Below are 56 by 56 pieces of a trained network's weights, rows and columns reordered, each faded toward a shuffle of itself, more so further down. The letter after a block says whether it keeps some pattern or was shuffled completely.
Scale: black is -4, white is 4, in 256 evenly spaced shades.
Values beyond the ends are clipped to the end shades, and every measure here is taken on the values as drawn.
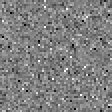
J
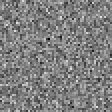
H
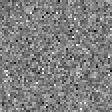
J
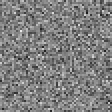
H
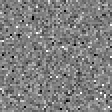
H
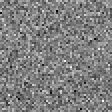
J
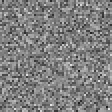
H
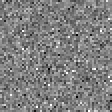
J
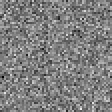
J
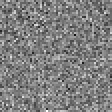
H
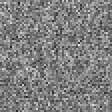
H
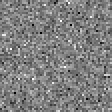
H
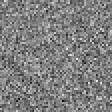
J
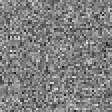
H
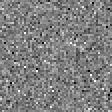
J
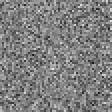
J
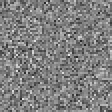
H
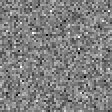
J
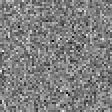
J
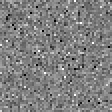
H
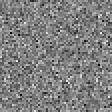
J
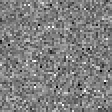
J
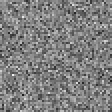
J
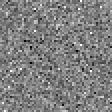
J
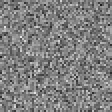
H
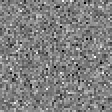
J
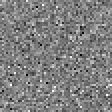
H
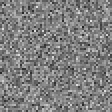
J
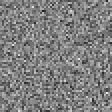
J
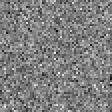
J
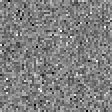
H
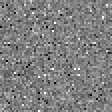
H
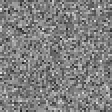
J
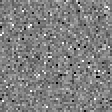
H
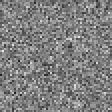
H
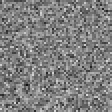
H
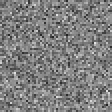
J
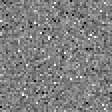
J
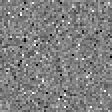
J
